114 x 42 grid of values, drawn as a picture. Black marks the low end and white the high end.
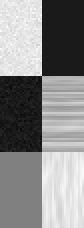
It is made of 3 by 2 panels. Panel 1,1: very high, fine-grained, faint in contrast. Panel 1,2: very low, flat. Panel 2,1: very low, fine-grained, faint in contrast. Panel 2,2: high, streaked across. Panel 3,1: middling, flat. Panel 3,2: very high, streaked downward, faint in contrast.
